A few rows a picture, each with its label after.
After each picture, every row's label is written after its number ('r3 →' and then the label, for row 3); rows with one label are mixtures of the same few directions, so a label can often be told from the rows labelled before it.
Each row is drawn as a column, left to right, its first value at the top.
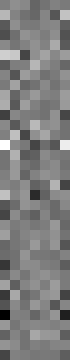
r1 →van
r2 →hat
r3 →hat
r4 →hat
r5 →hat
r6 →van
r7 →van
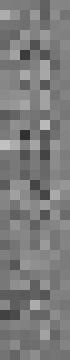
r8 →van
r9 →van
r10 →hat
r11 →van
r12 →hat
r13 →hat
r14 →van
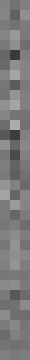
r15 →hat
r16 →hat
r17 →van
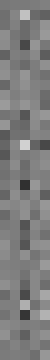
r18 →hat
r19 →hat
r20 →van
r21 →van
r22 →van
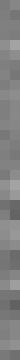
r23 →van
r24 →van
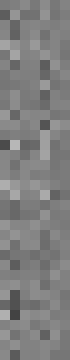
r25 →van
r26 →van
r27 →van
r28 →van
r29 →hat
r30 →hat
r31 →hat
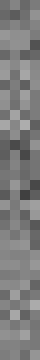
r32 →hat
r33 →van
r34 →hat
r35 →van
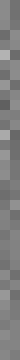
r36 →hat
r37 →hat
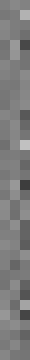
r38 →van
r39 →van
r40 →van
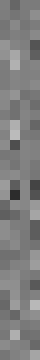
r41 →van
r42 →hat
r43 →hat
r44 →van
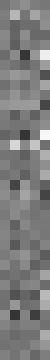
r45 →hat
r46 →van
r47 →hat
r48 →van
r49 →hat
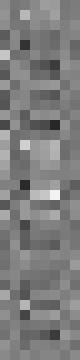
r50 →hat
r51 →hat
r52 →van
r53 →hat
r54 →hat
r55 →hat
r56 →hat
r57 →van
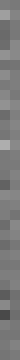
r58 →van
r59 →van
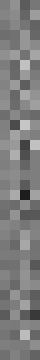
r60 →van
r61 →hat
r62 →hat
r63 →van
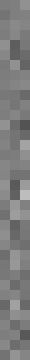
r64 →van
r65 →van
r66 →hat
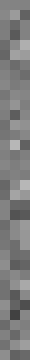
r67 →van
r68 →van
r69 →van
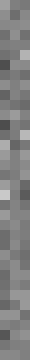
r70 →hat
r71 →van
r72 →hat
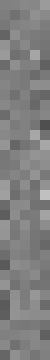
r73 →van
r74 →van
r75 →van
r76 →hat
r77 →hat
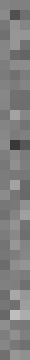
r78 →van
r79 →van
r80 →van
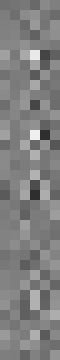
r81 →hat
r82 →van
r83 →van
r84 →hat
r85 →hat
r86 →van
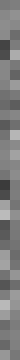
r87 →van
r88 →hat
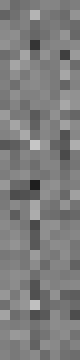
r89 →van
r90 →hat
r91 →hat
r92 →van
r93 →van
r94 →van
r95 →hat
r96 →van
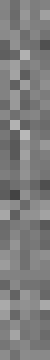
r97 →van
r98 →hat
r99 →hat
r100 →van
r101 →van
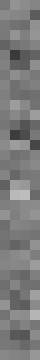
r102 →van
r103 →hat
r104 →hat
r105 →van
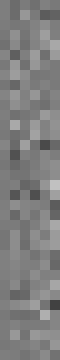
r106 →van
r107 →hat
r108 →van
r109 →hat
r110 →van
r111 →van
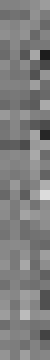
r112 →van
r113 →van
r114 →van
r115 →hat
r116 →hat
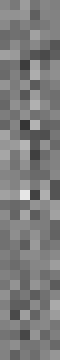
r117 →hat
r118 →van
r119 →hat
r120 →hat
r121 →hat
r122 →van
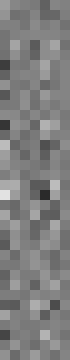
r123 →hat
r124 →van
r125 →hat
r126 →van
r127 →hat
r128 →van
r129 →van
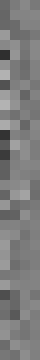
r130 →hat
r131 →van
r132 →hat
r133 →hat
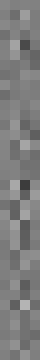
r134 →hat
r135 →van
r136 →van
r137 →hat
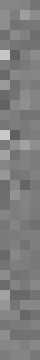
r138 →hat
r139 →hat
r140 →van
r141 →van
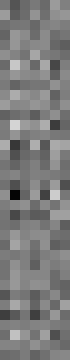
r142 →van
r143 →hat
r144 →hat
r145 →van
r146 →hat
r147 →hat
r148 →van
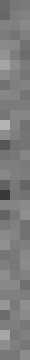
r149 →hat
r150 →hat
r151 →van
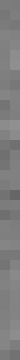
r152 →hat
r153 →hat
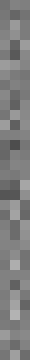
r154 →hat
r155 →van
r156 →van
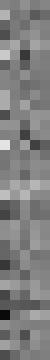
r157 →van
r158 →van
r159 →hat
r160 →van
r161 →van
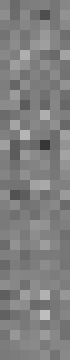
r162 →van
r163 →hat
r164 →hat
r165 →van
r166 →van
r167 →hat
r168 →hat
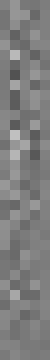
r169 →van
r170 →hat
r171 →van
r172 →hat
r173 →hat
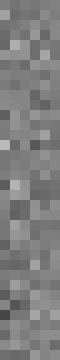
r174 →van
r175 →van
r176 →van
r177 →van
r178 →hat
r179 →van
